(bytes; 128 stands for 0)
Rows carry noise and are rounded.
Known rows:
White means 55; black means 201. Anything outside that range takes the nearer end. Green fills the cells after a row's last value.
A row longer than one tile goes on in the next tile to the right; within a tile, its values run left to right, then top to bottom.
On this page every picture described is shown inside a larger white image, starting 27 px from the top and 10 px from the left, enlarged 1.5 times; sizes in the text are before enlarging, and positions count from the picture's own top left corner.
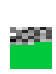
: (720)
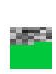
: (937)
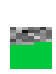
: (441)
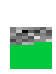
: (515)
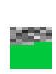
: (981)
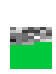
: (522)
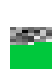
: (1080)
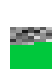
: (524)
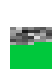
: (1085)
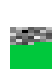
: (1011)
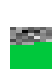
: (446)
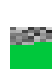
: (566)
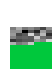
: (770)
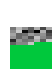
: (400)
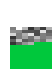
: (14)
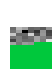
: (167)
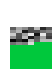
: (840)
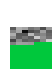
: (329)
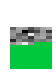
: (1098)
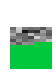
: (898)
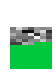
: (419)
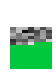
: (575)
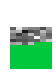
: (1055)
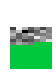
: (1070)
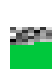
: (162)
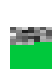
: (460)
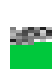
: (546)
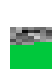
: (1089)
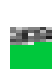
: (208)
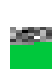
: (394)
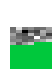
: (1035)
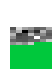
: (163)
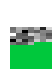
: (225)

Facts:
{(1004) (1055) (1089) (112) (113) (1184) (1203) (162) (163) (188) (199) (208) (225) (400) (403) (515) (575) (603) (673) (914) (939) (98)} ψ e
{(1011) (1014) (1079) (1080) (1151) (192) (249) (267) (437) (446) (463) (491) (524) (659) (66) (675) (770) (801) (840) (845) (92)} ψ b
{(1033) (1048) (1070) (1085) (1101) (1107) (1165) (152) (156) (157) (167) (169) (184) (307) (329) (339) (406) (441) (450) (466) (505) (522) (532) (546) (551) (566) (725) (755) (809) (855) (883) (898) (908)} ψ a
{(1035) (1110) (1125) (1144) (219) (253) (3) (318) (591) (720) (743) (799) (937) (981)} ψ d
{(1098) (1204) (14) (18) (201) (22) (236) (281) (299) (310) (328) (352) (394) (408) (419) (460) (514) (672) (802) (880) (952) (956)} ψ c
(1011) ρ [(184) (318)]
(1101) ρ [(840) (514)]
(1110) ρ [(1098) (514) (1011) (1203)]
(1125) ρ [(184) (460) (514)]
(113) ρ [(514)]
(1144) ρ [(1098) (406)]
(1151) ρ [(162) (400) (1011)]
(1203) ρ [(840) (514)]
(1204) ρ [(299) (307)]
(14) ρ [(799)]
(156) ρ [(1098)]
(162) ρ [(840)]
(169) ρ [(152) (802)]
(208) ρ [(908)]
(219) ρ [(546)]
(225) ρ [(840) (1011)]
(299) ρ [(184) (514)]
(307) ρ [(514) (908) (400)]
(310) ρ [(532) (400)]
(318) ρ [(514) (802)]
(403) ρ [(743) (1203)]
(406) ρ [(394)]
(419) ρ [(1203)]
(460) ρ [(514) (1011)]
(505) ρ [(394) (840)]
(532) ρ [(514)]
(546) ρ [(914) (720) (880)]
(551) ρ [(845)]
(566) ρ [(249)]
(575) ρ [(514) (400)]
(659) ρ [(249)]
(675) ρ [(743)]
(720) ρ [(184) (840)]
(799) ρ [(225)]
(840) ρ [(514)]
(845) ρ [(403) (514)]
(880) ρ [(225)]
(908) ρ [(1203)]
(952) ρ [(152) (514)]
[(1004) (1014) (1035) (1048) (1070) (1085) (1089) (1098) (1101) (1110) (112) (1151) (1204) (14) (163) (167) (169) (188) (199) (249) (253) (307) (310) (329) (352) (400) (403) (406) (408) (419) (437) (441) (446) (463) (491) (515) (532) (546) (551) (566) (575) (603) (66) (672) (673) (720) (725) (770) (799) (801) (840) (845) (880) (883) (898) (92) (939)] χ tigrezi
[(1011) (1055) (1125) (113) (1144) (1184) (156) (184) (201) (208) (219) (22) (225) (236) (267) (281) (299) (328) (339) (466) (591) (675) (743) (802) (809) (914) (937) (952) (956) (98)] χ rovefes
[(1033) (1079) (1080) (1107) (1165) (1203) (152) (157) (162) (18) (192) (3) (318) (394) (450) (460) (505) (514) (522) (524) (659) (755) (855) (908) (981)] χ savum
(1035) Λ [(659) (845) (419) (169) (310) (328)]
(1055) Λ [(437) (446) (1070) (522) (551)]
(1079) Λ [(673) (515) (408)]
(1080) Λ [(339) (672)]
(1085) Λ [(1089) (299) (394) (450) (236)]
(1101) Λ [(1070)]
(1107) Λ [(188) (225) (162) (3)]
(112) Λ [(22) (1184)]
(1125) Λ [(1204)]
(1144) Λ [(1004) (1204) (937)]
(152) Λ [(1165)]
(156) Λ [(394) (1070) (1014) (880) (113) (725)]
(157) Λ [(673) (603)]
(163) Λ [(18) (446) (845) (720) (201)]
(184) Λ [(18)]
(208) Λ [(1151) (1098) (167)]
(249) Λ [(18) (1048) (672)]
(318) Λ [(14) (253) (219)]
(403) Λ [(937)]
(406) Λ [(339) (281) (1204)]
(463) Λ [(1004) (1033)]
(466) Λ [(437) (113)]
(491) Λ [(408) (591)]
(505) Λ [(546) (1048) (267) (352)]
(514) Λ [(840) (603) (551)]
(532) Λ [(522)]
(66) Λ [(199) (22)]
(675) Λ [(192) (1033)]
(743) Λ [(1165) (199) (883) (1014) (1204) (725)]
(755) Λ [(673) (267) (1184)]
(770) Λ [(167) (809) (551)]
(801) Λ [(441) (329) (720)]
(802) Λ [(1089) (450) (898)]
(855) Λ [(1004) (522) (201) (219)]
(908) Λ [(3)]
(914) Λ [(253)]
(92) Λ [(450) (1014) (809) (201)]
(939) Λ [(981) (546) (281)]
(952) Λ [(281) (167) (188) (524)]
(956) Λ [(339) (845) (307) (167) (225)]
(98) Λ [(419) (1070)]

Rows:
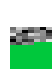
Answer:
(880)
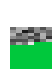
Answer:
(113)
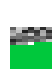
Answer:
(307)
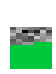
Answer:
(672)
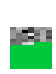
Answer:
(1110)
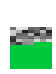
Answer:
(169)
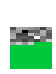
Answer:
(801)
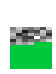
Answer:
(1107)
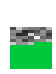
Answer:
(939)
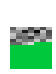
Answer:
(1151)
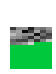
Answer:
(845)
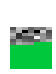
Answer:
(18)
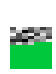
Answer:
(1101)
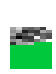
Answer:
(743)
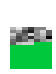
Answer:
(1144)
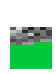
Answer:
(551)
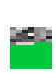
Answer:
(156)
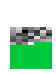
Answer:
(157)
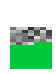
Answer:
(659)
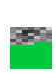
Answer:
(267)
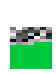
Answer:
(505)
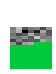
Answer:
(603)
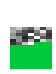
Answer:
(908)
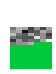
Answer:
(1165)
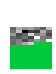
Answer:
(491)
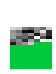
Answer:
(403)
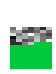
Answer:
(799)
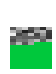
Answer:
(952)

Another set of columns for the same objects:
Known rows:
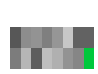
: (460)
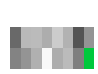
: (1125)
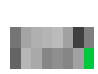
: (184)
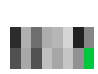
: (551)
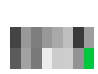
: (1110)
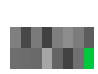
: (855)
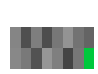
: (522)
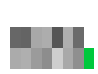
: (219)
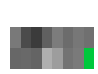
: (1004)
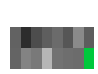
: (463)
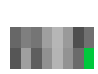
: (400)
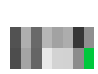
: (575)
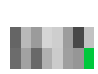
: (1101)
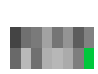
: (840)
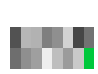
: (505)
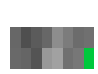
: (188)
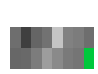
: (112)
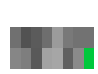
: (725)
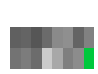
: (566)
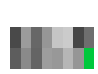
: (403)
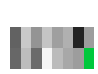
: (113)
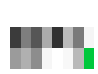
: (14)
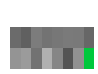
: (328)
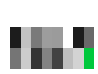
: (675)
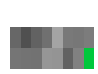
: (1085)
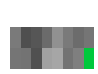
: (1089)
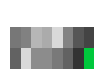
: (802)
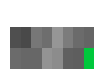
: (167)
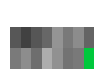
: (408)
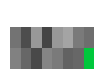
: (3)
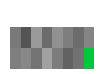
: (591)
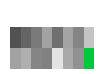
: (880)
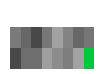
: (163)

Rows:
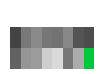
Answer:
(1098)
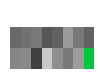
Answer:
(659)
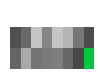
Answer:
(514)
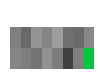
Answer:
(466)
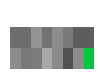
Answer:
(339)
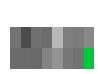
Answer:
(1035)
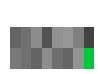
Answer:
(1080)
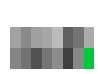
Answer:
(98)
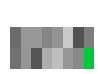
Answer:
(162)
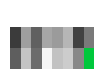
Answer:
(310)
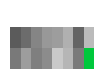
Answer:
(720)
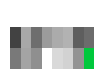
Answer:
(1204)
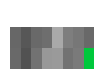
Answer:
(939)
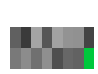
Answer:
(1079)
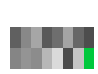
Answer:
(394)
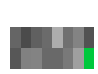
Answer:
(249)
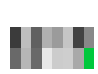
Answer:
(419)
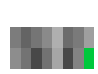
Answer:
(1070)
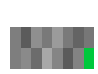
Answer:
(1184)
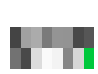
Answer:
(406)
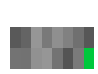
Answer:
(956)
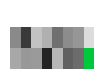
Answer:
(914)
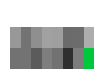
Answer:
(1055)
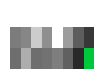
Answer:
(152)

